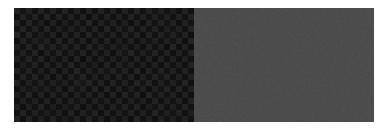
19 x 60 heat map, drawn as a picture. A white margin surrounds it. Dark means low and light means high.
The table splits into one row of 2 panels. Panel 1,1: very low, checkered, faint in contrast. Panel 1,2: low, flat.
